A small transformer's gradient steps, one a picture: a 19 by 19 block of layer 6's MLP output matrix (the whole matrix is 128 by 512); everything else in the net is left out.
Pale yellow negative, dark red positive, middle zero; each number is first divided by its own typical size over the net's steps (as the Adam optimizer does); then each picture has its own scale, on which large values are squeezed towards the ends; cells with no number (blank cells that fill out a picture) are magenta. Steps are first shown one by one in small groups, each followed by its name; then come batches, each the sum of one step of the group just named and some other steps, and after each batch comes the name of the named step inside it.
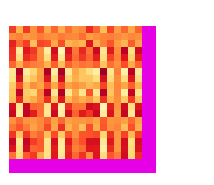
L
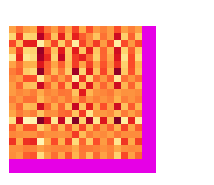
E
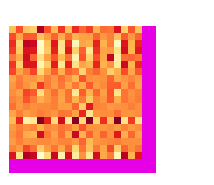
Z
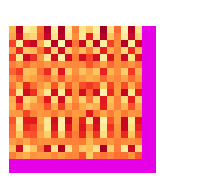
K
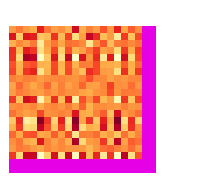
Z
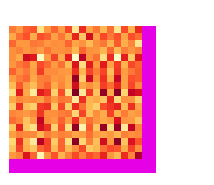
E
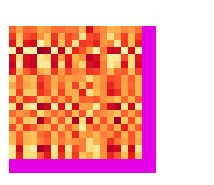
E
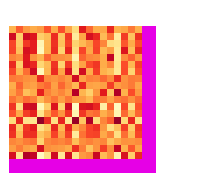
Z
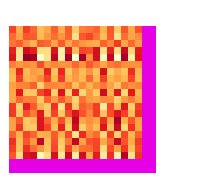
L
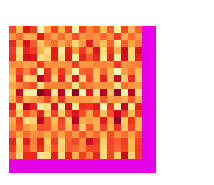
L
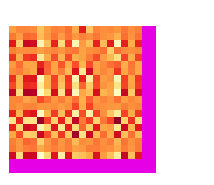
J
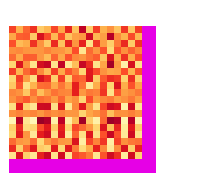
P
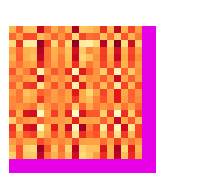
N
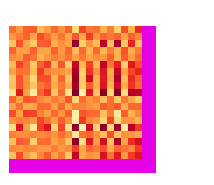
P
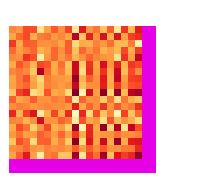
J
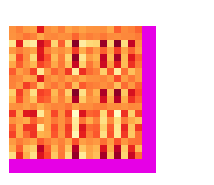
N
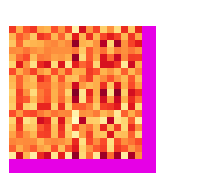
P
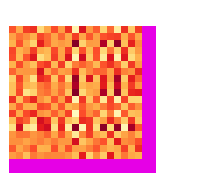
P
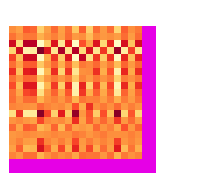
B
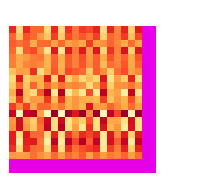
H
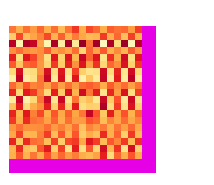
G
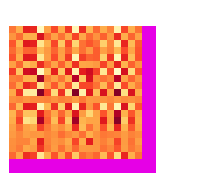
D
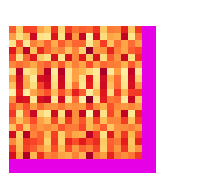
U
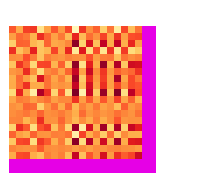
D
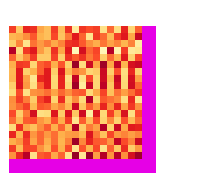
U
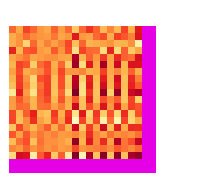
U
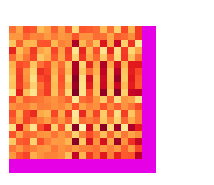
U
